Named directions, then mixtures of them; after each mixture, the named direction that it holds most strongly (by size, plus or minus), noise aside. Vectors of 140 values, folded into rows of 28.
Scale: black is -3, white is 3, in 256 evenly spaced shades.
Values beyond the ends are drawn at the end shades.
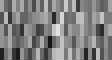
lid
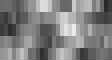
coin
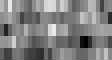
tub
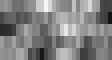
coin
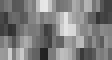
coin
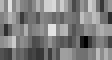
tub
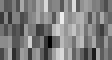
lid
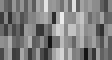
lid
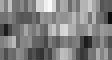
tub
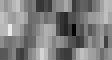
coin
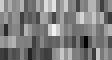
tub
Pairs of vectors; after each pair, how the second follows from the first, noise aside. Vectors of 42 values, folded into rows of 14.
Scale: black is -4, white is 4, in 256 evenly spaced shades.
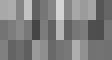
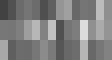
wrapped around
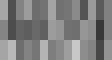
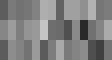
shuffled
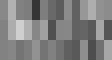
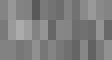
shrunk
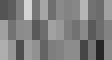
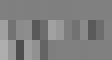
partly zeroed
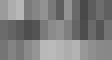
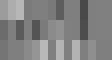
partly zeroed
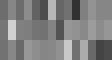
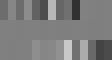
partly zeroed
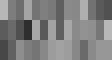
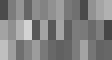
negated
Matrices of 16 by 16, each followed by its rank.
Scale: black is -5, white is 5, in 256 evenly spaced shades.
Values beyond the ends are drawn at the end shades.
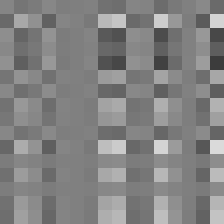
one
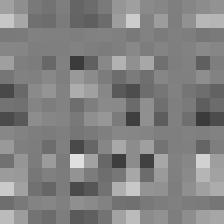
two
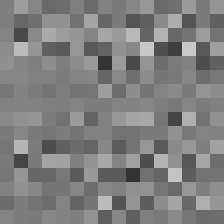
three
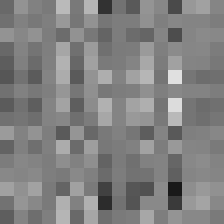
two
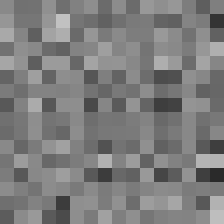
three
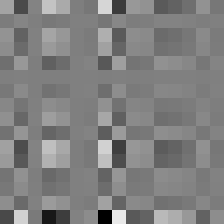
one
